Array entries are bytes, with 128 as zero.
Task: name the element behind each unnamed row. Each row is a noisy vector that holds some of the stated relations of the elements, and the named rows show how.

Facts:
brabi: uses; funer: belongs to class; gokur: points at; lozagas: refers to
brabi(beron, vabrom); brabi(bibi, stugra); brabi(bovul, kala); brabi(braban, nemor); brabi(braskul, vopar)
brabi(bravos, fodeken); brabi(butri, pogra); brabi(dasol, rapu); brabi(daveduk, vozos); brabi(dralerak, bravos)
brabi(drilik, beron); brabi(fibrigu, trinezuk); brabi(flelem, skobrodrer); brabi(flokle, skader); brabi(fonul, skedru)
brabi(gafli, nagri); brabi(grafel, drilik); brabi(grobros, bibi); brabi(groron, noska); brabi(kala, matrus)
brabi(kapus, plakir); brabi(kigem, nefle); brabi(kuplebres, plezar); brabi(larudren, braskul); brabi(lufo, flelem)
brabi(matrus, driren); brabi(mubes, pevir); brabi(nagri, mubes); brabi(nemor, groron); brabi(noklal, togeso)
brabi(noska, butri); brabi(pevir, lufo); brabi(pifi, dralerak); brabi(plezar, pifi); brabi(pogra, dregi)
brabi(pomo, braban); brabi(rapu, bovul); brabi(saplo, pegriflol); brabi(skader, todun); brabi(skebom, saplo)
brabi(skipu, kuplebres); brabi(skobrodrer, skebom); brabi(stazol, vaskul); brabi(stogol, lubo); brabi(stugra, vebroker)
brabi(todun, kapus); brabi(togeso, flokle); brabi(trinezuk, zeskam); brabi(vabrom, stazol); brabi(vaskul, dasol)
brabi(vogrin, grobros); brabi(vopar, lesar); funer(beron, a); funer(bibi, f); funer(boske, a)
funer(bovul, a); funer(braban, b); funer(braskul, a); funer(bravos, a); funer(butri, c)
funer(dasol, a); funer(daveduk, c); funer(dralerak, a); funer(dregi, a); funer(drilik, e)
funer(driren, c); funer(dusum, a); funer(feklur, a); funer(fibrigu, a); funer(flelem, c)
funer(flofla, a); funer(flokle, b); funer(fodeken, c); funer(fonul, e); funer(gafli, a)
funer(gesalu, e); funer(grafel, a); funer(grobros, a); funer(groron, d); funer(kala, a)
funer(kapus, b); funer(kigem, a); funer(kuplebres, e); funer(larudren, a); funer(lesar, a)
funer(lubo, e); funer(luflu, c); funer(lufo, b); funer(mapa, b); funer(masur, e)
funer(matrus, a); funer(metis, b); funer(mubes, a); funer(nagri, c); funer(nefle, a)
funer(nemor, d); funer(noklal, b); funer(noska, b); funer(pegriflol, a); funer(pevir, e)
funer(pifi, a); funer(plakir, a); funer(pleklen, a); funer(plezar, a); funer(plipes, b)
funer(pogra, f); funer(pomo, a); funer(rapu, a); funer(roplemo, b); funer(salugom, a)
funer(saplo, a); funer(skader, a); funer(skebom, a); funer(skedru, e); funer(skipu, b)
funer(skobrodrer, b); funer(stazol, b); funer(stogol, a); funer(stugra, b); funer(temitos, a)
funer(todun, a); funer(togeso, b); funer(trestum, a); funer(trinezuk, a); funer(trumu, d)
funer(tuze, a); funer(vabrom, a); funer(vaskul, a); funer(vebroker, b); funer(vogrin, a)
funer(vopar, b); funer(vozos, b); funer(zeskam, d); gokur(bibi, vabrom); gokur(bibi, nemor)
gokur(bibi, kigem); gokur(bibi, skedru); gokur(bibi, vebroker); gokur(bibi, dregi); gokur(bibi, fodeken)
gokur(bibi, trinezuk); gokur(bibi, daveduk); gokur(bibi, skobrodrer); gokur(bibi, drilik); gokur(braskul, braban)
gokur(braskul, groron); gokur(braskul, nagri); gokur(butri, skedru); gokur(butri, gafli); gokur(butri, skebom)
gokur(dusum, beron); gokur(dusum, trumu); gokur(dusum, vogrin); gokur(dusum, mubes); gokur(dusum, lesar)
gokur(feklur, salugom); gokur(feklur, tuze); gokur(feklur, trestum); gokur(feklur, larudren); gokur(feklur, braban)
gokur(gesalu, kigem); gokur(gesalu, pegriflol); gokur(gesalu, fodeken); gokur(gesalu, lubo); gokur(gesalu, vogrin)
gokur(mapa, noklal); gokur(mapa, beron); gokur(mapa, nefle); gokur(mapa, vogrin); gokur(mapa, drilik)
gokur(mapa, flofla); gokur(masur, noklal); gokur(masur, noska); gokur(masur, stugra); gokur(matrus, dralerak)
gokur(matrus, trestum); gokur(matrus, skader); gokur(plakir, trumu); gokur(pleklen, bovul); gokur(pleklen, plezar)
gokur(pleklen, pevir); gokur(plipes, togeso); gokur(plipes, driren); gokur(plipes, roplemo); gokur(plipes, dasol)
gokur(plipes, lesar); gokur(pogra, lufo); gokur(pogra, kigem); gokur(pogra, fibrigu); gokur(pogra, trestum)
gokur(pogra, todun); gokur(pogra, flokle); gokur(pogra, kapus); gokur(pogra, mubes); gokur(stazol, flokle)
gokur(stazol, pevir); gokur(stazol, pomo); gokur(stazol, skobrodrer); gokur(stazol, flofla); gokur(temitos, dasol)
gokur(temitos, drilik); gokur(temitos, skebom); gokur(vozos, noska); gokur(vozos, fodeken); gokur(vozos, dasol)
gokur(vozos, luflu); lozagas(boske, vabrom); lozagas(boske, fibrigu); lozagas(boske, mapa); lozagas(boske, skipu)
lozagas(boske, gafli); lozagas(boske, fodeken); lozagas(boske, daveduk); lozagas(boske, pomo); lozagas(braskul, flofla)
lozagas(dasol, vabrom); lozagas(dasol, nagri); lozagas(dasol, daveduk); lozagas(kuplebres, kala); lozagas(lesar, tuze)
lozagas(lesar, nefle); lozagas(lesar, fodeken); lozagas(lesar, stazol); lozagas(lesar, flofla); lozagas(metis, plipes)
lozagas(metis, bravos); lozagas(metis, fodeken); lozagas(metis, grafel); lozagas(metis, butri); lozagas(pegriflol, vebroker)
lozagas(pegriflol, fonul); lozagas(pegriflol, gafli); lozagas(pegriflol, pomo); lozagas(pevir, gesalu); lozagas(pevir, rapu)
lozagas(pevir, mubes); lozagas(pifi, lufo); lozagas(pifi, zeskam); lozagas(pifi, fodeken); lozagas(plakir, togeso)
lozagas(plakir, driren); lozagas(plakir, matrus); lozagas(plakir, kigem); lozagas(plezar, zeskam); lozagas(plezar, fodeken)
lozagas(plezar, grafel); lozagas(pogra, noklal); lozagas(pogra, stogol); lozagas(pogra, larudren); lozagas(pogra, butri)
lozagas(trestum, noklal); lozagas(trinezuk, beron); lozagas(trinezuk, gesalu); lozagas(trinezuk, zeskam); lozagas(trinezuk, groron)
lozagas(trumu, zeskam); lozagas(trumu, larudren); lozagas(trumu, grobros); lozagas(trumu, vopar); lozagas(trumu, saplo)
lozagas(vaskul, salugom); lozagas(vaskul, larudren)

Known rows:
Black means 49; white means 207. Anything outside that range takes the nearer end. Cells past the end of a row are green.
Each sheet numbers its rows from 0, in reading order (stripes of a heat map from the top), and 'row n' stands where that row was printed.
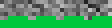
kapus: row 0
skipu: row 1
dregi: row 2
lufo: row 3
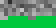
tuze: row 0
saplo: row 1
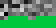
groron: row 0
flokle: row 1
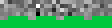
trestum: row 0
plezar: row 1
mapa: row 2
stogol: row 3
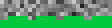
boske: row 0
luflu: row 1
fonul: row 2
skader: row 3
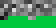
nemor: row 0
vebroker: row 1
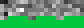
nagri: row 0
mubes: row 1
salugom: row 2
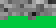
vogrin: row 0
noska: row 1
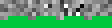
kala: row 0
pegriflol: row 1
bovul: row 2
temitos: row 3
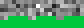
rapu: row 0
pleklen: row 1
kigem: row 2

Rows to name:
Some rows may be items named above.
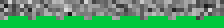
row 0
stazol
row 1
vaskul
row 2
plakir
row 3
trestum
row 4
skipu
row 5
beron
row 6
vabrom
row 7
zeskam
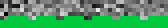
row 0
groron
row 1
feklur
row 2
masur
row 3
trumu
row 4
plipes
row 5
tuze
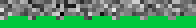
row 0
fodeken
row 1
lufo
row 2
groron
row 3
drilik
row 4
daveduk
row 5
vebroker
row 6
vozos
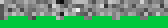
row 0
beron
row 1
skebom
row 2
nagri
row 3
pegriflol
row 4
bravos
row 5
lesar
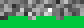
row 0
pogra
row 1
braskul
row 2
togeso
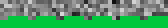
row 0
kigem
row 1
trinezuk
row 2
skedru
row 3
skobrodrer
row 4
flelem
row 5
masur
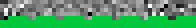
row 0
pevir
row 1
pifi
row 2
saplo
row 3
braban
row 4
beron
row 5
bovul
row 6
trumu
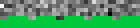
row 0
metis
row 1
pomo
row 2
bibi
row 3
butri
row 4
noklal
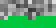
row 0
matrus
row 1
dasol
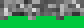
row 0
gesalu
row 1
vopar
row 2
kuplebres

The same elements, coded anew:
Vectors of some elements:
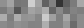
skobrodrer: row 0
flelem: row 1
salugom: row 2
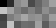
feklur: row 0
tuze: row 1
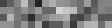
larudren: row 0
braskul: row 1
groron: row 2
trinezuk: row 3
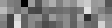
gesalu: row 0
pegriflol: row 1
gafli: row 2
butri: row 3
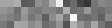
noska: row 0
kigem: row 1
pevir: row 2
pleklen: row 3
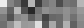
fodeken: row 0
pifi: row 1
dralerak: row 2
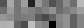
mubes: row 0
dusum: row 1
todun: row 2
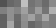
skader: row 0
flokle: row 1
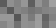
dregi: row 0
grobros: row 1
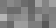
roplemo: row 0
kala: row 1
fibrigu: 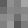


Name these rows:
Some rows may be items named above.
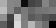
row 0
masur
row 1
plakir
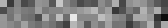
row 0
metis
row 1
stazol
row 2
fonul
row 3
braban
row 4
boske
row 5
zeskam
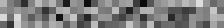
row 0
lubo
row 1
skebom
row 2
pogra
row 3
matrus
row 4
vozos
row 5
matrus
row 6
dasol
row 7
daveduk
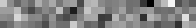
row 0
nagri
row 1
vabrom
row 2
vozos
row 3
nemor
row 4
lufo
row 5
trestum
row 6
kuplebres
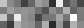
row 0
fonul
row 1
mapa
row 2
pevir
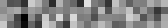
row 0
trumu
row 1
drilik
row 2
lubo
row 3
fodeken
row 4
nagri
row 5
skebom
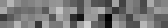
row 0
bibi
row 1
noklal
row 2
zeskam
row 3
trumu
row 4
lesar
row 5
beron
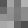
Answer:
mubes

